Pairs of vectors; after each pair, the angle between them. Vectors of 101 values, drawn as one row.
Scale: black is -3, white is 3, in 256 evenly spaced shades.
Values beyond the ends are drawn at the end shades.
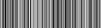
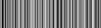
partly aligned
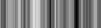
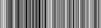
partly opposed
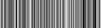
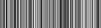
partly opposed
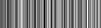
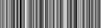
partly opposed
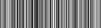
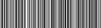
partly opposed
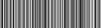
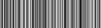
nearly parallel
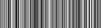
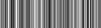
nearly opposite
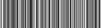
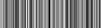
partly aligned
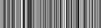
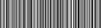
partly aligned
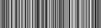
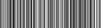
nearly opposite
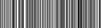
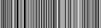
nearly opposite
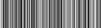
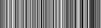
partly opposed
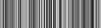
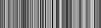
nearly opposite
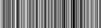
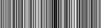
orthogonal
